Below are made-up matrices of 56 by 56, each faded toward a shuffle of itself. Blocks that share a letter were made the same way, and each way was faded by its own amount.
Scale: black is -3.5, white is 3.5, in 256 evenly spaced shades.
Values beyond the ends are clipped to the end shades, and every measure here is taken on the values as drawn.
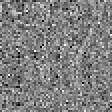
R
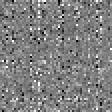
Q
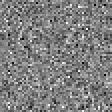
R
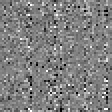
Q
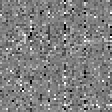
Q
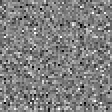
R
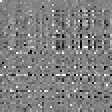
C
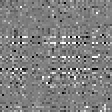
C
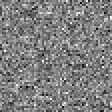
R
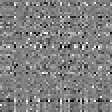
C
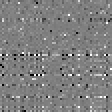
C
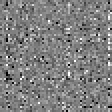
Q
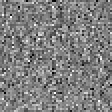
R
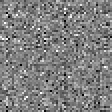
R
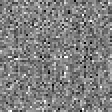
R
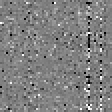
Q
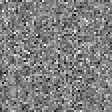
R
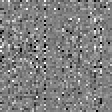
Q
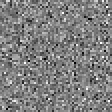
R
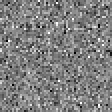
R
